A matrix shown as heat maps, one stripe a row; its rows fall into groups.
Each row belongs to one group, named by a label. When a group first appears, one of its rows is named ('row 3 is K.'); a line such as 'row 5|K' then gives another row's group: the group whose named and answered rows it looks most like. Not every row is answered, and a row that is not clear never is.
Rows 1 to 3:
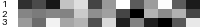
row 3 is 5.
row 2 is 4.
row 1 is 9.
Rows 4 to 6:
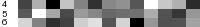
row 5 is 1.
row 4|9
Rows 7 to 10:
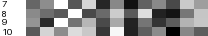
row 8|5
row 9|5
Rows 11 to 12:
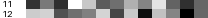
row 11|9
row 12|1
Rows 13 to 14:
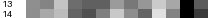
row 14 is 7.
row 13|7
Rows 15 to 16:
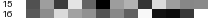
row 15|9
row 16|5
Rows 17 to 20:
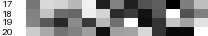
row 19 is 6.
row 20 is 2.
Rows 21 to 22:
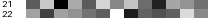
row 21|6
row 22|5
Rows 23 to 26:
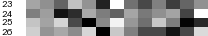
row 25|7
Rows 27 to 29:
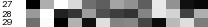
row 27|7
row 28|1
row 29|6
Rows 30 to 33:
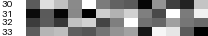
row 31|6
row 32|9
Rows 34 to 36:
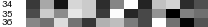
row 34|9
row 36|7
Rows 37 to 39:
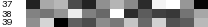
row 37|7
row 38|5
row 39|1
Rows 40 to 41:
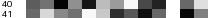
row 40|6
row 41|1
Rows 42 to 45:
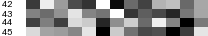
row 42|1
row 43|5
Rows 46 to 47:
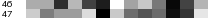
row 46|2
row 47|2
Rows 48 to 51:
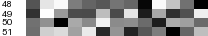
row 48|7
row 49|1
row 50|6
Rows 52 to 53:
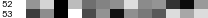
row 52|2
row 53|6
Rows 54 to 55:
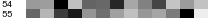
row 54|6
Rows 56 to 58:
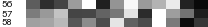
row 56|9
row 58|7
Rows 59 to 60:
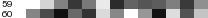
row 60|6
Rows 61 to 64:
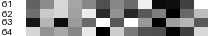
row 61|5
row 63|6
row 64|2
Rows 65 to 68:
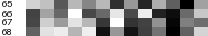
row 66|5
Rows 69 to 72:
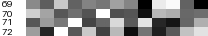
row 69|7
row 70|1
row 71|5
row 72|5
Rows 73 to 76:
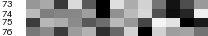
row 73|2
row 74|2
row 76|9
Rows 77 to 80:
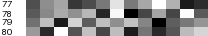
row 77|7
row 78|4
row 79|6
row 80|5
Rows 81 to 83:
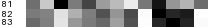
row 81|6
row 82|5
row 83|5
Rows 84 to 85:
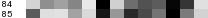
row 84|2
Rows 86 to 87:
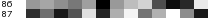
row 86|2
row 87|9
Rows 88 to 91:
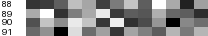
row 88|9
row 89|1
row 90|4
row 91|6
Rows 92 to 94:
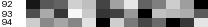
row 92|9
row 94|2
